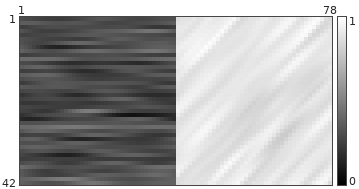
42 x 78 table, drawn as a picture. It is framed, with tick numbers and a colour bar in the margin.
The table splits into one row of 2 panels. Panel 1,1: low, streaked across. Panel 1,2: very high, slanting up to the right, faint in contrast.
